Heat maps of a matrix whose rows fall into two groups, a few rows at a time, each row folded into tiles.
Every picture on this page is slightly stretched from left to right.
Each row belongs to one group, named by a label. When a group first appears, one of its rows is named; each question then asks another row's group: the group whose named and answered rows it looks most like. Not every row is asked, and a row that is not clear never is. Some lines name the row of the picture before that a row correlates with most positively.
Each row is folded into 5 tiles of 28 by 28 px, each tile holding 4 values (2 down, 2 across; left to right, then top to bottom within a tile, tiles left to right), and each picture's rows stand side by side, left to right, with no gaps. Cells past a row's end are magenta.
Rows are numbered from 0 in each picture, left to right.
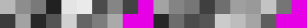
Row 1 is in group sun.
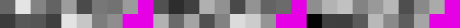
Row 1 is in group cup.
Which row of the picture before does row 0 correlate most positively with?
1
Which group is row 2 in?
sun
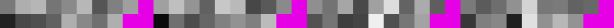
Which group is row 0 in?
sun
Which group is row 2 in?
sun
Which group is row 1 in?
sun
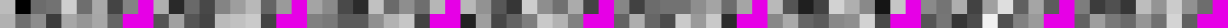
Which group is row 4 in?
cup
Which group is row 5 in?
cup
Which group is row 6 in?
sun
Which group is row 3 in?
sun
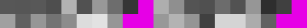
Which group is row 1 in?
cup
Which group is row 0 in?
cup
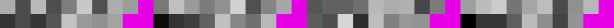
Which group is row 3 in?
sun
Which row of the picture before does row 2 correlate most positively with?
0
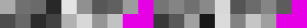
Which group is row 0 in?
sun
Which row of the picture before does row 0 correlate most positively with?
0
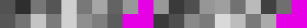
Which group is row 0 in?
cup
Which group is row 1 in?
cup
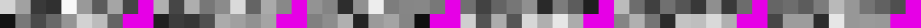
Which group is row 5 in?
cup
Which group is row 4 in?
cup
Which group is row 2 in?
cup
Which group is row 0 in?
sun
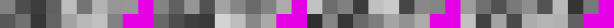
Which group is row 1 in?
sun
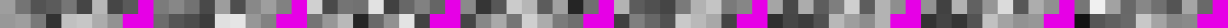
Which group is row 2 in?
cup
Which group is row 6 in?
sun
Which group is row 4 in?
cup
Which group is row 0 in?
cup
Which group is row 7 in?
sun
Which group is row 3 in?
cup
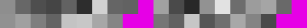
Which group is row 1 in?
cup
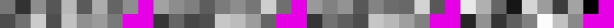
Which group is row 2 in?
sun
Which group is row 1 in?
sun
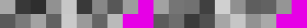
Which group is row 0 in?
cup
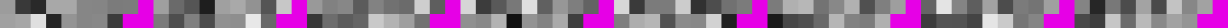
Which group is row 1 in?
cup
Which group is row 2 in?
sun
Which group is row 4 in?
cup
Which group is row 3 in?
cup
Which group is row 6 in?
sun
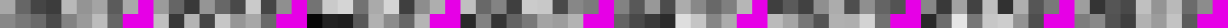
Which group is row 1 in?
cup
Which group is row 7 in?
cup
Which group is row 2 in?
sun
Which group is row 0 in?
cup
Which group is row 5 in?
cup
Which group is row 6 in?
cup
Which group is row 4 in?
sun
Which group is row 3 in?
sun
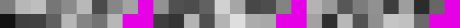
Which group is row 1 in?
cup
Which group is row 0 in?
sun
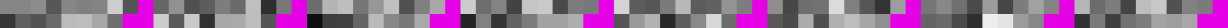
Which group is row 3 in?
sun
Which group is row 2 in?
sun
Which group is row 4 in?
cup
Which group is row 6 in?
sun
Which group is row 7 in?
sun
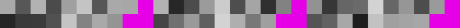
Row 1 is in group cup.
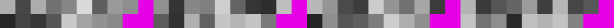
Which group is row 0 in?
sun
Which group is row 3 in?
cup
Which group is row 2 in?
sun
